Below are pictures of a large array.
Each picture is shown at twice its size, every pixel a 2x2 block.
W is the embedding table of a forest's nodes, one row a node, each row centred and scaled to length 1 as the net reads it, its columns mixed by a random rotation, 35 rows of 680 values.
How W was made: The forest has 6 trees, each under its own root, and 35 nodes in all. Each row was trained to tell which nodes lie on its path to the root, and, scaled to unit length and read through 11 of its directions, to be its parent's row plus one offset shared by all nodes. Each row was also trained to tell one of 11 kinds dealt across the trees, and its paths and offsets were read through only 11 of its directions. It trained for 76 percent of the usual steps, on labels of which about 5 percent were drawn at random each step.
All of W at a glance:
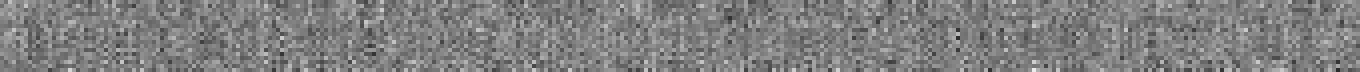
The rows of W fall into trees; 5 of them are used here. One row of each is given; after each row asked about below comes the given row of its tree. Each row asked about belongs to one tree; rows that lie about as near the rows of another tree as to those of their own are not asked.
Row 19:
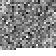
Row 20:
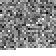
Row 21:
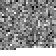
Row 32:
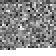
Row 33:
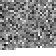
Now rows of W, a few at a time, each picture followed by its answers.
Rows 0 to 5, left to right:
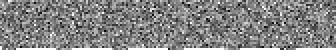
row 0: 33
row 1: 33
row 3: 33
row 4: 33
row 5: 32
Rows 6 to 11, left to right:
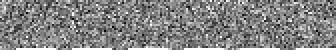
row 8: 21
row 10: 20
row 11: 32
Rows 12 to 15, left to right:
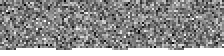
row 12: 19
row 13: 32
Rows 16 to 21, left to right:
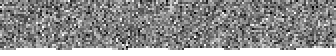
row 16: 19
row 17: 33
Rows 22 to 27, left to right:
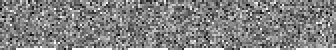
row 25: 32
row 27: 19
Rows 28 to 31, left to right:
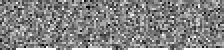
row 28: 32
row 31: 33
